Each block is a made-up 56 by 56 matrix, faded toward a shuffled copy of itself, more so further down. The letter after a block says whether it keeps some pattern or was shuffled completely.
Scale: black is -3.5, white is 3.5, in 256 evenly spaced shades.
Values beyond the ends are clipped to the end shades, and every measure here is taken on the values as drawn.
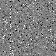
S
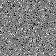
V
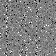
S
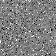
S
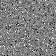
V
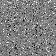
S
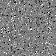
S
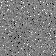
V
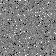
V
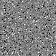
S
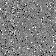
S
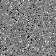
S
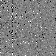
S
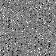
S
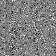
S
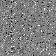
S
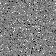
V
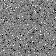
V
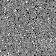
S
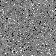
V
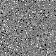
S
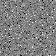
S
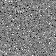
V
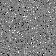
V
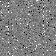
S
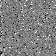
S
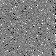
S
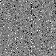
S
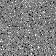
V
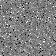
V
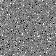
V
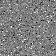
V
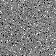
V
